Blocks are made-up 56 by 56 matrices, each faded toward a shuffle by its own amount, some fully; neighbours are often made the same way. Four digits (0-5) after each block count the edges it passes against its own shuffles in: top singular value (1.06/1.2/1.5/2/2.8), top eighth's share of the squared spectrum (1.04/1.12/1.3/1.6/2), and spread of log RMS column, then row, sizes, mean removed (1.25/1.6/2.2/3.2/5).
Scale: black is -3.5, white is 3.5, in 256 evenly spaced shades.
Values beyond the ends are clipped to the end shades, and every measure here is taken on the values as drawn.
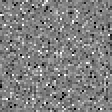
0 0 0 0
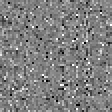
3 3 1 1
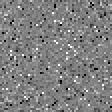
0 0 0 0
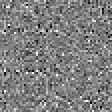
3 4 2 2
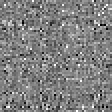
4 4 2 2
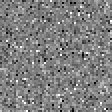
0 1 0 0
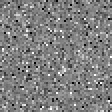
0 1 0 0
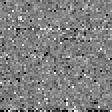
2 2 0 2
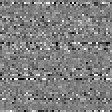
2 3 0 4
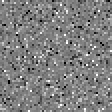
0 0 0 0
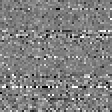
2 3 0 3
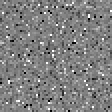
0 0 0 0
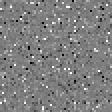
1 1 0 0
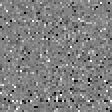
3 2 0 1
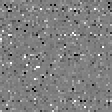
3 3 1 1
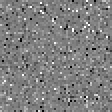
2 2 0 0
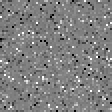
0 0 0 0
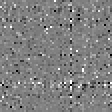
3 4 1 2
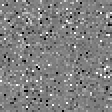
2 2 1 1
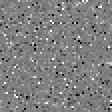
1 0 0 0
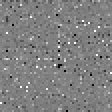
2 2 0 0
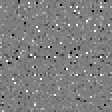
3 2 0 1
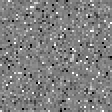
1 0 0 0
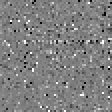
3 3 1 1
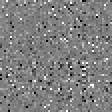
3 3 1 1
